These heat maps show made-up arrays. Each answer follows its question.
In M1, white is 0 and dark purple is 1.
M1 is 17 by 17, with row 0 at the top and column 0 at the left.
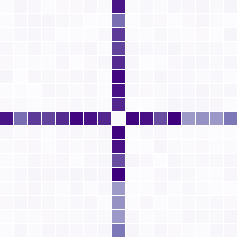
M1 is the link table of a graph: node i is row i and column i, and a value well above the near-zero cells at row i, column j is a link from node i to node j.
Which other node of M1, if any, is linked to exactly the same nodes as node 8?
none
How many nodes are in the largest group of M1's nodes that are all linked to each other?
2
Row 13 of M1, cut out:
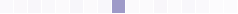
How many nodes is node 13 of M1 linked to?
1
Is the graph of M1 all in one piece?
yes
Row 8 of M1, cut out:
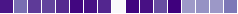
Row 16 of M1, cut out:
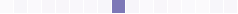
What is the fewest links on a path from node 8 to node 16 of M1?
1
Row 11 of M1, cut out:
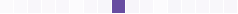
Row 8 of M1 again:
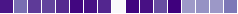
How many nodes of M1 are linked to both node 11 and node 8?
0
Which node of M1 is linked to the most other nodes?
node 8
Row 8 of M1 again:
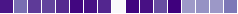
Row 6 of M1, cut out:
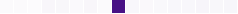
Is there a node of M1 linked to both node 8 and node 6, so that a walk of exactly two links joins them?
no
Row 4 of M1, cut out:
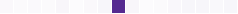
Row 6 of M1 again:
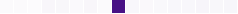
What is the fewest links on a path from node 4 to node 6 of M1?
2
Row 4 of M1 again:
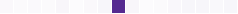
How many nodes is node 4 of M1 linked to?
1
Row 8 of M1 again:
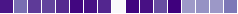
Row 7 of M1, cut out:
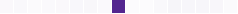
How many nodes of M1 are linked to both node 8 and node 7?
0
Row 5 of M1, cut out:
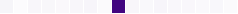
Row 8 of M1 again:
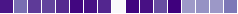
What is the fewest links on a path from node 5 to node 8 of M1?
1
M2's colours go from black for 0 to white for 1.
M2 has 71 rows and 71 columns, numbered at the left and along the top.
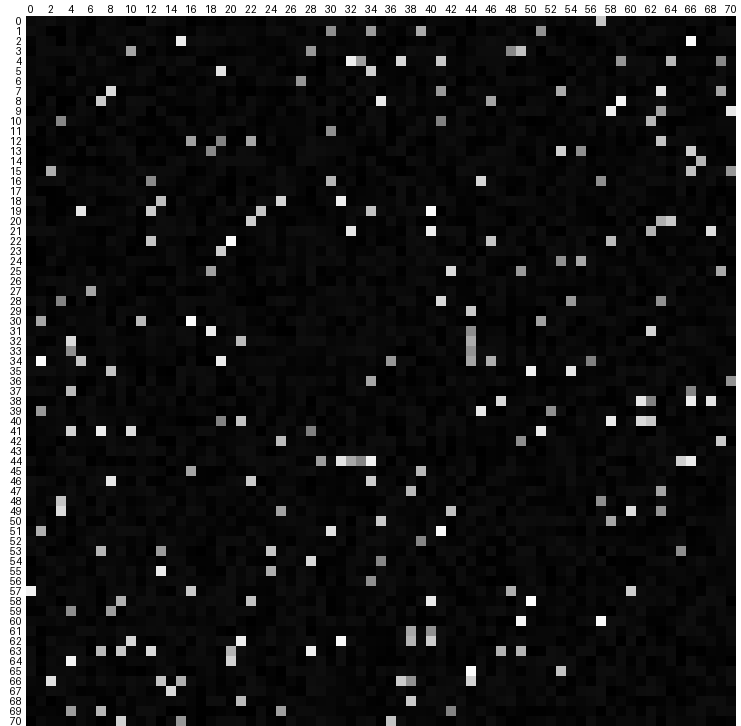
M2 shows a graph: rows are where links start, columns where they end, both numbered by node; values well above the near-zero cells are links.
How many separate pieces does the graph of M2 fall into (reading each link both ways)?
6
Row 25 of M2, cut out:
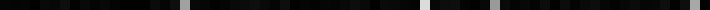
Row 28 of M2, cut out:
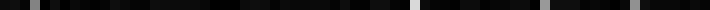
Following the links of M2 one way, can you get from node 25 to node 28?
yes
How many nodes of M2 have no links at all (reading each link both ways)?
3
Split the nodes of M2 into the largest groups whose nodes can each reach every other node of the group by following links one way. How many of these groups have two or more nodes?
3
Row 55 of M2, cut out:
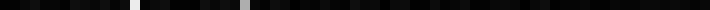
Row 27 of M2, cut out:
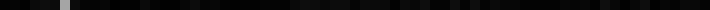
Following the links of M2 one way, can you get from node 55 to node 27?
no
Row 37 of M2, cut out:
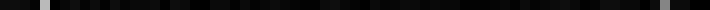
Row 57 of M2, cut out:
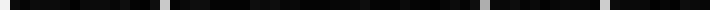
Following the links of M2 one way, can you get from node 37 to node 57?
yes
